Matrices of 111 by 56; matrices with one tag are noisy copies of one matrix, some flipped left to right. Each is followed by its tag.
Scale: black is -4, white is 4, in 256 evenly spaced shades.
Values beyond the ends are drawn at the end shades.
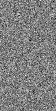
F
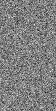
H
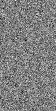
F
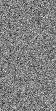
H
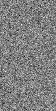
H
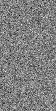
H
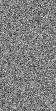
H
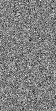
F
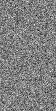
H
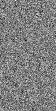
F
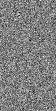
F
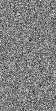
F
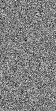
F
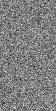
H
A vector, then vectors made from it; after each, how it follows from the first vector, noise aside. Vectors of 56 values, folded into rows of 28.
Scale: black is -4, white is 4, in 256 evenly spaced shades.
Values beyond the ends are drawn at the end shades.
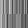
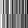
scaled up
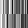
scaled up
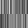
sign-scrambled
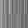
shrunk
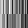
scaled up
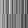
copied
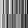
scaled up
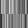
sign-scrambled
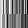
scaled up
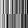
scaled up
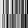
scaled up
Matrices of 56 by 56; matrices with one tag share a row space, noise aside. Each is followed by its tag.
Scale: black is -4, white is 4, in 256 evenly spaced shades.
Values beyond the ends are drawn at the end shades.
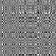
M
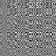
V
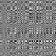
V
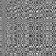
V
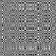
M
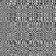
V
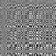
V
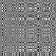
M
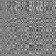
V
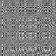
M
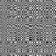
V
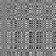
V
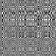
M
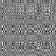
M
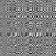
V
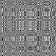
M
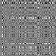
M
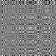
M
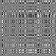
M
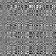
V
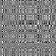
M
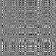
M
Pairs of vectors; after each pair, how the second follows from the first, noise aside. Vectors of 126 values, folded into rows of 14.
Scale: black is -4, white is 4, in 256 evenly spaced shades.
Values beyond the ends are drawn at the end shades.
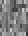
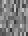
sign-scrambled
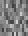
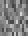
copied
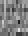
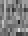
copied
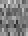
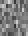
sign-scrambled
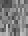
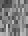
copied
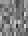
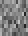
sign-scrambled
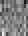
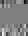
partly zeroed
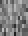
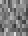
sign-scrambled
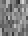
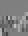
partly zeroed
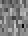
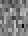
copied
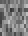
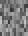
sign-scrambled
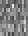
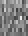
wrapped around
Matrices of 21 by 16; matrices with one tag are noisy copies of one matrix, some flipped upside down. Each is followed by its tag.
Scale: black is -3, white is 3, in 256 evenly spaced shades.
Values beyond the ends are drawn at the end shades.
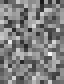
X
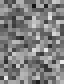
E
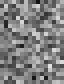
E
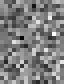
E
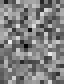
X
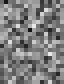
X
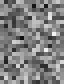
E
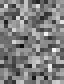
E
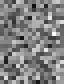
E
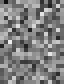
X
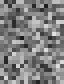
E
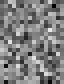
X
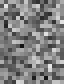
E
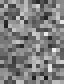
E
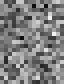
E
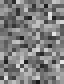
E
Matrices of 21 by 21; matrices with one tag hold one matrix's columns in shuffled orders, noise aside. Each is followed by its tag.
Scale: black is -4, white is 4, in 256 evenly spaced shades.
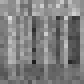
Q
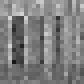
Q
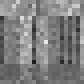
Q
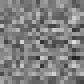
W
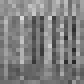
Q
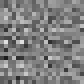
W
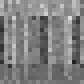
Q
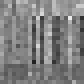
Q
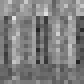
Q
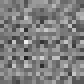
W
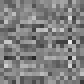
W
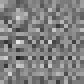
W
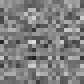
W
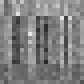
Q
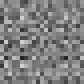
W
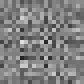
W
